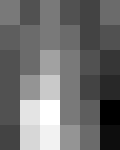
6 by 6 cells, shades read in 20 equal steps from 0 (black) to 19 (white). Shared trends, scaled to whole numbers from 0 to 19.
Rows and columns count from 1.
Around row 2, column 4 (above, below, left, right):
6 9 9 5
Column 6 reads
8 6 4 3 0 1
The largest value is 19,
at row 5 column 3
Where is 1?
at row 6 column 6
